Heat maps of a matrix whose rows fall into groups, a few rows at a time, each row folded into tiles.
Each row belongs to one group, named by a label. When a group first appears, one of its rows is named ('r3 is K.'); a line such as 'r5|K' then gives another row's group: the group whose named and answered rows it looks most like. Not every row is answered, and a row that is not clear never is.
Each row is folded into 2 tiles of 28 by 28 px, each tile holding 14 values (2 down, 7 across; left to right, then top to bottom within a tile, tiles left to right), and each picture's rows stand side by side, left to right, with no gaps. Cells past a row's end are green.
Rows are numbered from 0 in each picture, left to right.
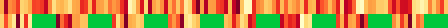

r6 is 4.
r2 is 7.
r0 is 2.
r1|7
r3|7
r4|4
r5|7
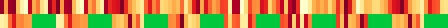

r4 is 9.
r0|4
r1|4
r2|2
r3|7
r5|4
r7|2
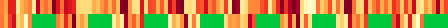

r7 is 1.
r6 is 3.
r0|7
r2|3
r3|2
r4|9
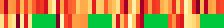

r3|7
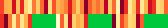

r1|3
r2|9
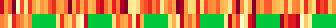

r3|3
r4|3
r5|7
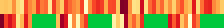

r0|7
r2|3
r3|9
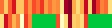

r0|9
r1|3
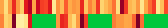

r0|3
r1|9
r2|9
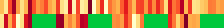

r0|3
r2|3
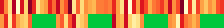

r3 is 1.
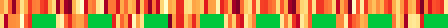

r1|4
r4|3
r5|3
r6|1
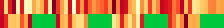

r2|4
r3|1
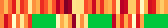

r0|9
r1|2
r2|9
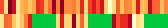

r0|9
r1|2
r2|7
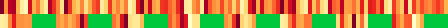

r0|4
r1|9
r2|7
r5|4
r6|2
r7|1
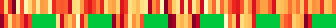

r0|1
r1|2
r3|1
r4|3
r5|9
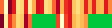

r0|9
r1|4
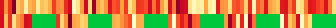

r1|7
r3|4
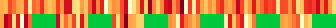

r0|9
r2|7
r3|1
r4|3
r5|2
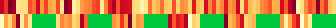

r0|2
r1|9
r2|4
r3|7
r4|1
